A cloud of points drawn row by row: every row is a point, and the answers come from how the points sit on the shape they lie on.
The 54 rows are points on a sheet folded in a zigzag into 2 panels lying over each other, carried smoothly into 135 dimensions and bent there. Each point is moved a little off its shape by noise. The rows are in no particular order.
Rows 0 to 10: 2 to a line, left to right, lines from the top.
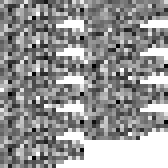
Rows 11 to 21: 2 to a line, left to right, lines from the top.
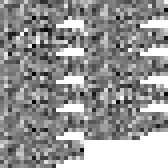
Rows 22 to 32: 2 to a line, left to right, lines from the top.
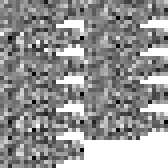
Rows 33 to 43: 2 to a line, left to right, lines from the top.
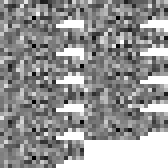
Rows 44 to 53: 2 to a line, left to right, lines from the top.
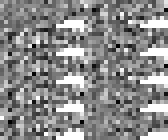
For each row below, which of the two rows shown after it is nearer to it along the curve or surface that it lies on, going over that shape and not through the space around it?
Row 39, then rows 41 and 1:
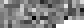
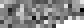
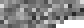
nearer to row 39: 1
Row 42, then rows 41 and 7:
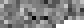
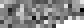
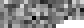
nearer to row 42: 41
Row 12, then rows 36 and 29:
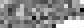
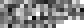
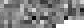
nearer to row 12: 29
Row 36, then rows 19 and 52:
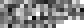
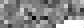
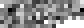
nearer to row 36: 52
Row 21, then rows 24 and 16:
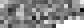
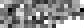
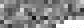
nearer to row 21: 24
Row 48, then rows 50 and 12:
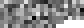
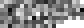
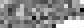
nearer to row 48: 50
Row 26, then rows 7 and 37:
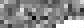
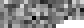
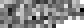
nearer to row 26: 37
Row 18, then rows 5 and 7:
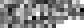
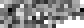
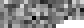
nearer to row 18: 5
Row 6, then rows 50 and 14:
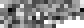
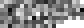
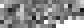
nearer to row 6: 50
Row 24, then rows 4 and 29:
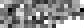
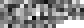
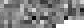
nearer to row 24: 4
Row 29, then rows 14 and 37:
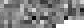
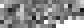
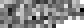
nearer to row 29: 37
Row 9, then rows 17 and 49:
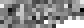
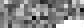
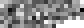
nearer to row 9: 49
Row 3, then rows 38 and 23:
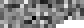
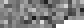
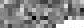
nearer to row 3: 23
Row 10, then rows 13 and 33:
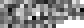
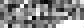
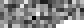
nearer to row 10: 13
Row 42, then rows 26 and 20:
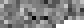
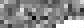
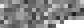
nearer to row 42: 26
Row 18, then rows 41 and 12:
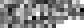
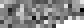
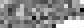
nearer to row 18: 41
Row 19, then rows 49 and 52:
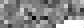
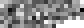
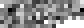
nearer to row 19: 52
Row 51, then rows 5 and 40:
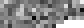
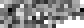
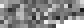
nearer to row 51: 40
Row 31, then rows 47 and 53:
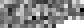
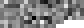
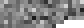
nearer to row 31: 47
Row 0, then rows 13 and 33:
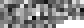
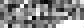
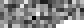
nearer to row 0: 13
